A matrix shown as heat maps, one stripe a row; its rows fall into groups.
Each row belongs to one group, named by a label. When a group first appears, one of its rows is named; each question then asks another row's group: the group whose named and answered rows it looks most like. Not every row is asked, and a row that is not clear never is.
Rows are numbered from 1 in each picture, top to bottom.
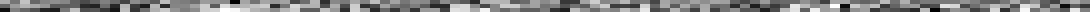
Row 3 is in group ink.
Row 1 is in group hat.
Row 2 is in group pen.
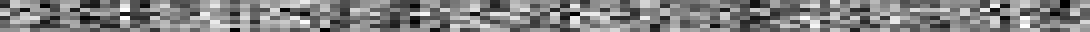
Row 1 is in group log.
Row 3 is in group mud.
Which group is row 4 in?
hat
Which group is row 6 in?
log
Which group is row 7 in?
ink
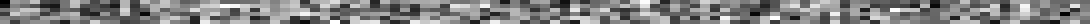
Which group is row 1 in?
ink
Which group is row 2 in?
ink
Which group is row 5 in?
mud
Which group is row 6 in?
hat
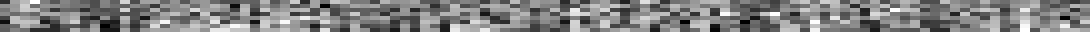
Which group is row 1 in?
pen
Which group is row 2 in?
hat
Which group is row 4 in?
mud
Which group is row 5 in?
log
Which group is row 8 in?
ink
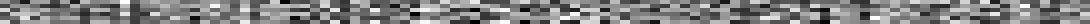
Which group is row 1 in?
mud
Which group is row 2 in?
ink
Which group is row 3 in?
hat
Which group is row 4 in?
log
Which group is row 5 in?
mud
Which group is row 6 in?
hat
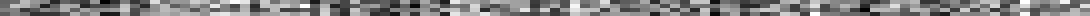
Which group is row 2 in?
log
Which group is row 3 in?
mud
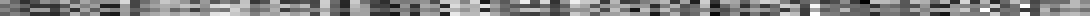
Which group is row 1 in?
mud
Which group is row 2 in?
ink
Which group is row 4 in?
ink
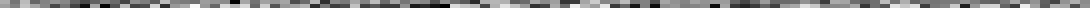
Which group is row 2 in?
pen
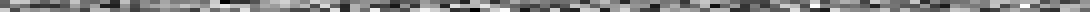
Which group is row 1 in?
log
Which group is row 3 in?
hat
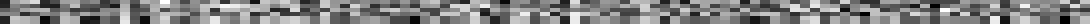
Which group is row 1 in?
log
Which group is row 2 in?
ink
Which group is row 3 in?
pen
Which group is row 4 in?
mud
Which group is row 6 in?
log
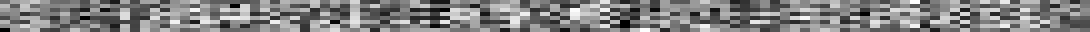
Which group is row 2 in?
hat
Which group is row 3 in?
pen
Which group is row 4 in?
mud
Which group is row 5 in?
pen
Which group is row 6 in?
mud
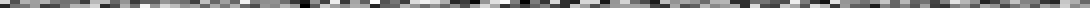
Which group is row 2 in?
ink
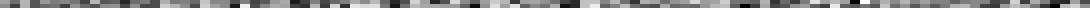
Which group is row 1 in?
hat
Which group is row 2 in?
hat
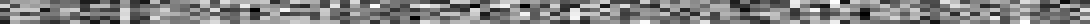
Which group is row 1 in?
pen
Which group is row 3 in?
log
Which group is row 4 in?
mud
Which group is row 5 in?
log
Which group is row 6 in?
ink
